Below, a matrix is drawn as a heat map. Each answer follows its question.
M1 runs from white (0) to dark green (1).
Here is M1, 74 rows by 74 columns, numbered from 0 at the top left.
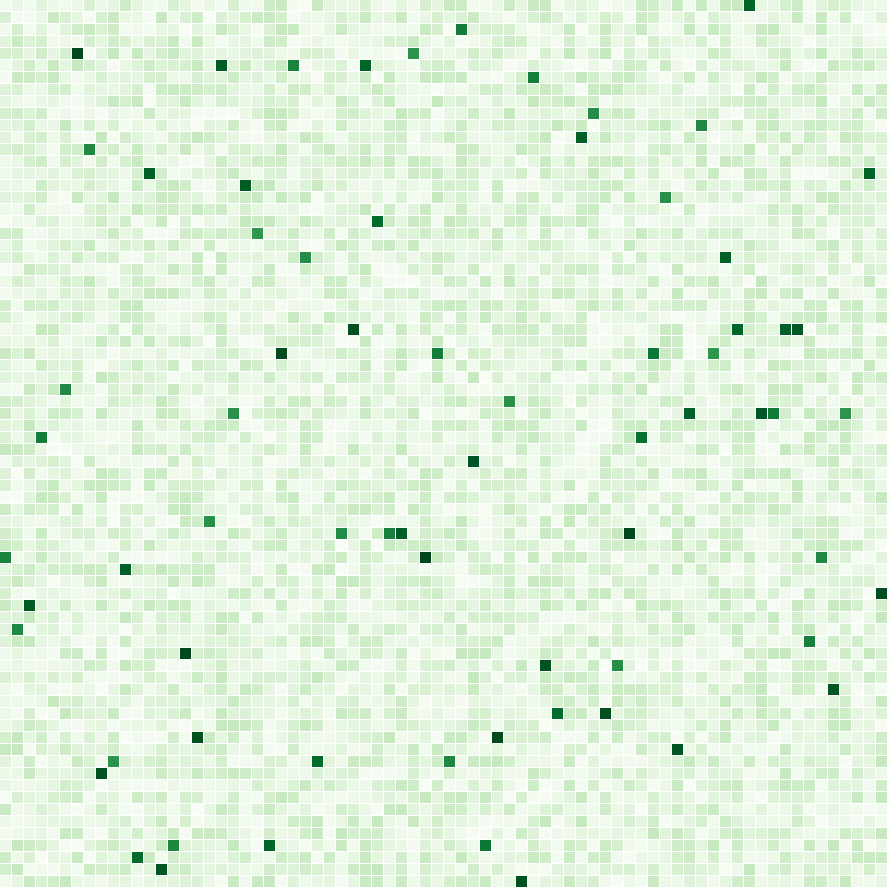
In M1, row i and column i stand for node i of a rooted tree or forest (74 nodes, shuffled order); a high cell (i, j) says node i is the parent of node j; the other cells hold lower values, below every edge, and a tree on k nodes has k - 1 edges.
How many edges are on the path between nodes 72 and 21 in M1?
5
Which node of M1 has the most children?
34
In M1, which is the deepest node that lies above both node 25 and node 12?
34
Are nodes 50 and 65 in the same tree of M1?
yes
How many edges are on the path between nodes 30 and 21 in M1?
8
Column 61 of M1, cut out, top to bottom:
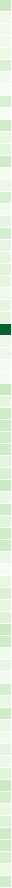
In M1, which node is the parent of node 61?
27
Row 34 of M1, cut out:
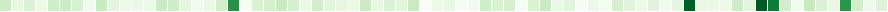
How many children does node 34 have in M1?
5
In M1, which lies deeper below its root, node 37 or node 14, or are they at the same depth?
the same depth
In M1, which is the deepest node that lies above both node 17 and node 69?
34
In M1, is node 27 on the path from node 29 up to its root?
yes
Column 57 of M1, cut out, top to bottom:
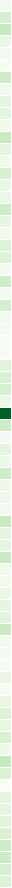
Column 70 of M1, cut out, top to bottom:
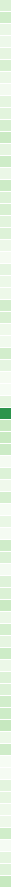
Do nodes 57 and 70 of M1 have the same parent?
yes
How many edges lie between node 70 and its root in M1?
2
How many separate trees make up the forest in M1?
4
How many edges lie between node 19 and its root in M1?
2
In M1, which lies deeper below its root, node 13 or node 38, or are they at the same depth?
the same depth
